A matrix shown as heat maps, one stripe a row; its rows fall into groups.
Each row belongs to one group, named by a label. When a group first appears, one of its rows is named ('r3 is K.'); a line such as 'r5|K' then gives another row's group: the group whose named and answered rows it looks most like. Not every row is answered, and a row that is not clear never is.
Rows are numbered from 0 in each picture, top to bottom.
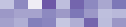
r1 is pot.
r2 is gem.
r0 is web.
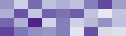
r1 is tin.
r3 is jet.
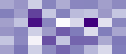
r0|web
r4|web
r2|gem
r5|tin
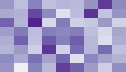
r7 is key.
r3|tin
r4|tin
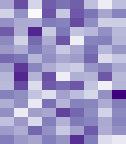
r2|pot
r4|jet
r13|web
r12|key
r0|tin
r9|tin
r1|web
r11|web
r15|pot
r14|gem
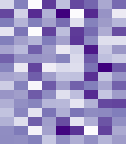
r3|web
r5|gem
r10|gem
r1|jet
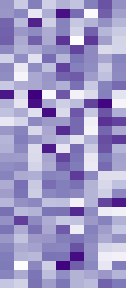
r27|pot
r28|pot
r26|key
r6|web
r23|pot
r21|tin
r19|pot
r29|key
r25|jet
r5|pot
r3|jet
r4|jet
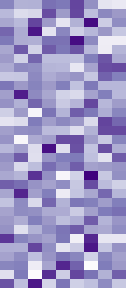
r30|web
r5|tin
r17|tin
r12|web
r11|gem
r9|jet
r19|gem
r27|gem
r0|pot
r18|key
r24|gem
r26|jet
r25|key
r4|pot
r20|jet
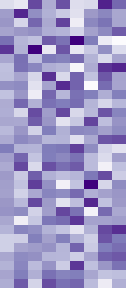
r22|gem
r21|key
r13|gem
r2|jet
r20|gem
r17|tin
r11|tin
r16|pot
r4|pot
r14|web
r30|tin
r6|tin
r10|web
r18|tin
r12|jet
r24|key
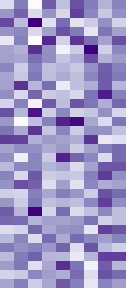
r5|gem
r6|gem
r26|web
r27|jet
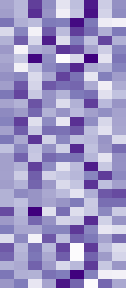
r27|jet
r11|gem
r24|gem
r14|tin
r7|key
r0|gem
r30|pot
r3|web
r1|gem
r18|gem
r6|gem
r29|gem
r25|pot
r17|tin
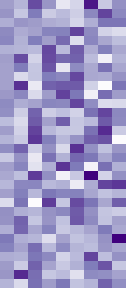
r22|web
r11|pot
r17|web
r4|jet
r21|tin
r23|pot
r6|tin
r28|gem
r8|key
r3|pot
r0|gem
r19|gem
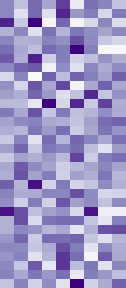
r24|tin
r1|key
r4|pot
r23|jet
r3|web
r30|jet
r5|pot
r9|jet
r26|tin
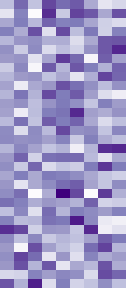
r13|tin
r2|tin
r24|pot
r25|jet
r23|web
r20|key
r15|jet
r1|web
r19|tin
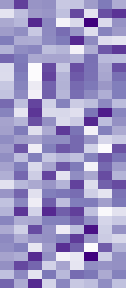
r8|web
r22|web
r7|web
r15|pot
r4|pot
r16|tin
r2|gem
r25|gem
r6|jet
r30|web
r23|tin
